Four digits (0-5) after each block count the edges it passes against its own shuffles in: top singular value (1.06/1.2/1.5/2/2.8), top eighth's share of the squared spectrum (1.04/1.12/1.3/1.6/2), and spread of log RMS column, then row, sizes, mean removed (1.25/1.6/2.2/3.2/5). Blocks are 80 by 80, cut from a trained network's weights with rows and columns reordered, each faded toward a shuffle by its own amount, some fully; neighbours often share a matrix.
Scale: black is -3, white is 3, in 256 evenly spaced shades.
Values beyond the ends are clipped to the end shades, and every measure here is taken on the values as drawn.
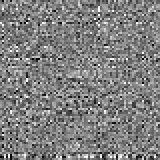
4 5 2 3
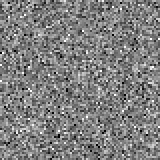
1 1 0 0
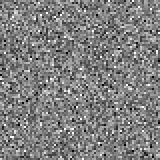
0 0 0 0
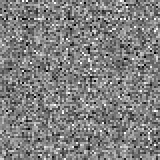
2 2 0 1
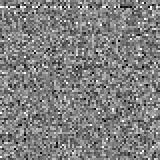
3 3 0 2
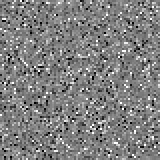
0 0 0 0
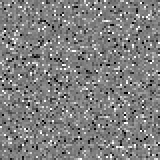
0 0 0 0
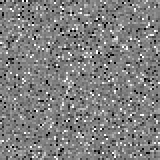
0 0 0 0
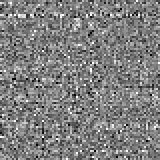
3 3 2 2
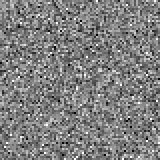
0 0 0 0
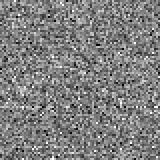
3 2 0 1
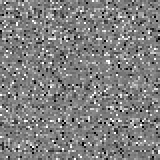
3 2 0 2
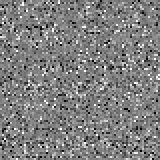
2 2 0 2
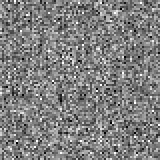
2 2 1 0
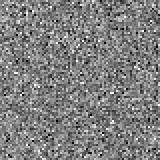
0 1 0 0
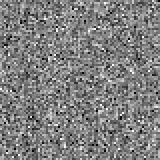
2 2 0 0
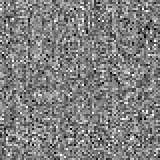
3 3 0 1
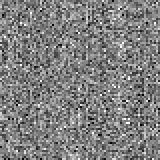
3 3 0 1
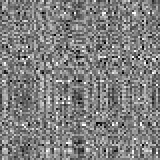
4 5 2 3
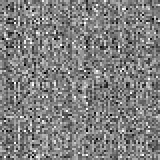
4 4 2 2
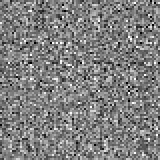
3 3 1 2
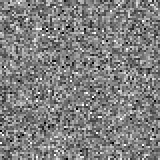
2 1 0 0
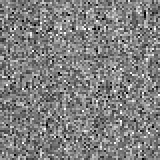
2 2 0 1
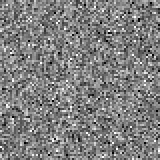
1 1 0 0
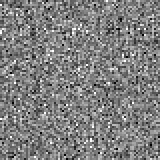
2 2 0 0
